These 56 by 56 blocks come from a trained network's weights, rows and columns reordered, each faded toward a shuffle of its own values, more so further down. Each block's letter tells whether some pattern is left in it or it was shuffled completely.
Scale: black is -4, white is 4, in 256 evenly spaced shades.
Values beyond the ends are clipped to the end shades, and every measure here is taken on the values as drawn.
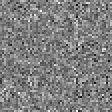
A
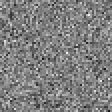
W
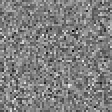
A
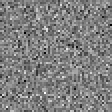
A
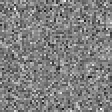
W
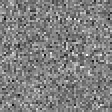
A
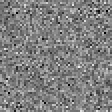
A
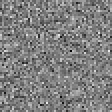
A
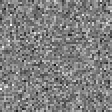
W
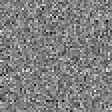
A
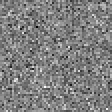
W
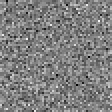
W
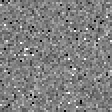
W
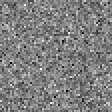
W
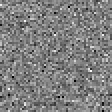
A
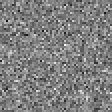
A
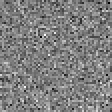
A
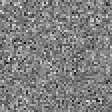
A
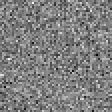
W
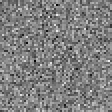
W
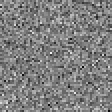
W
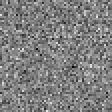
A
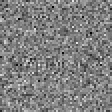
A
